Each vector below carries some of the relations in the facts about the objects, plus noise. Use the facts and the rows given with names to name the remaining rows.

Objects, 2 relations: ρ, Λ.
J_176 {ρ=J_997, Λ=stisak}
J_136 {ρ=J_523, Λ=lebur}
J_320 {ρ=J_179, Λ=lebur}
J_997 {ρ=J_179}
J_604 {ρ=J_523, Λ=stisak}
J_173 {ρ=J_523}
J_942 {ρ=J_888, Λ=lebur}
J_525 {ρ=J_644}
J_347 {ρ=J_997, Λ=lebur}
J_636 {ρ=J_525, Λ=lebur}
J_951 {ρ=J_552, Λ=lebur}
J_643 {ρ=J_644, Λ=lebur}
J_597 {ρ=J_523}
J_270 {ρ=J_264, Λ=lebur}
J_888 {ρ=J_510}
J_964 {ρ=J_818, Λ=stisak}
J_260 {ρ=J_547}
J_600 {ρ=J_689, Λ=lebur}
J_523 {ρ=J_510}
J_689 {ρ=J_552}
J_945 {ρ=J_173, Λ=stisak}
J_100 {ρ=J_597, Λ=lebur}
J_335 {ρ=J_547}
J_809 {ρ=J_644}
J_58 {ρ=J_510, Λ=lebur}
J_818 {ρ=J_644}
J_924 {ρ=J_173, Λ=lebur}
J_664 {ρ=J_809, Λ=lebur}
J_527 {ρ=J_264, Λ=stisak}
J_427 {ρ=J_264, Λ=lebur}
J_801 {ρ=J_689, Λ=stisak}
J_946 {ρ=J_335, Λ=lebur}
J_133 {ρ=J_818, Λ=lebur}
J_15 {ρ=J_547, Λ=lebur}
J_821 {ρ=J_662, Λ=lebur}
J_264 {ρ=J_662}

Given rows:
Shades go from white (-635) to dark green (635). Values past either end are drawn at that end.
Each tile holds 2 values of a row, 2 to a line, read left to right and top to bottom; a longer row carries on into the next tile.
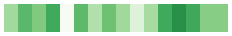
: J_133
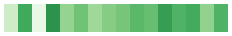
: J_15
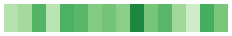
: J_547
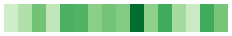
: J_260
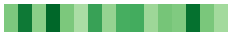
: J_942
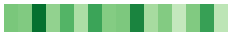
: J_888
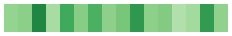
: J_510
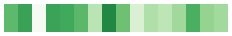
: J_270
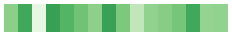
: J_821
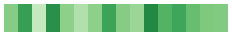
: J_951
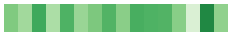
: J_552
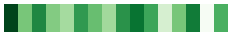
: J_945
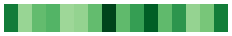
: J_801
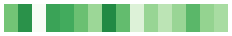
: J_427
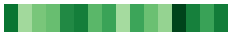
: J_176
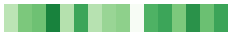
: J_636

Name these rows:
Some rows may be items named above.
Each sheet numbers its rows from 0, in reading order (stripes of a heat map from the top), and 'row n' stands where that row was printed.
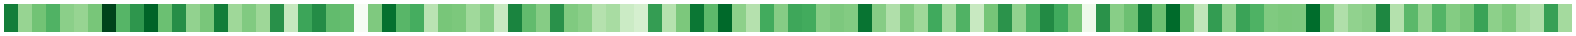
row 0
J_801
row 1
J_664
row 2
J_264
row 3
J_942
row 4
J_689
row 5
J_942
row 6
J_510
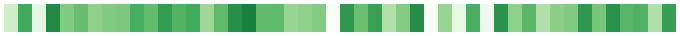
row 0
J_15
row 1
J_924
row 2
J_946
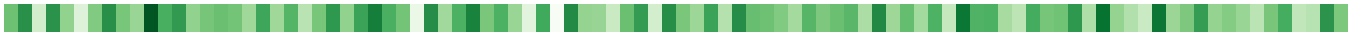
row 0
J_600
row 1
J_689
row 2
J_100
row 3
J_179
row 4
J_997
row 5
J_525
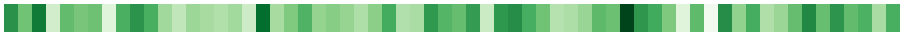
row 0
J_173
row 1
J_525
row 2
J_347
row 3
J_946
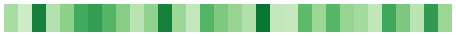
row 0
J_809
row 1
J_818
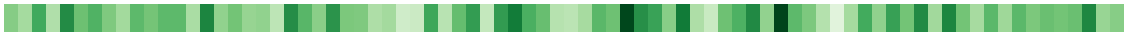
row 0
J_179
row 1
J_264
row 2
J_347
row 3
J_527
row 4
J_58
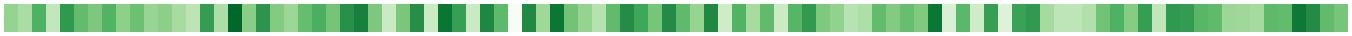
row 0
J_662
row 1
J_604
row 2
J_964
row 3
J_523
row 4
J_597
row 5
J_320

